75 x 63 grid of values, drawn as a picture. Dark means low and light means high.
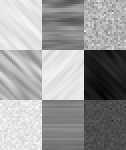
The table splits into 3 rows of 3 panels. Panel 1,1: very high, slanting down to the right, faint in contrast. Panel 1,2: middling, streaked across. Panel 1,3: high, fine-grained. Panel 2,1: high, slanting down to the right. Panel 2,2: very high, slanting up to the right, faint in contrast. Panel 2,3: very low, slanting down to the right, faint in contrast. Panel 3,1: very high, fine-grained, faint in contrast. Panel 3,2: middling, streaked across, faint in contrast. Panel 3,3: low, fine-grained, faint in contrast.
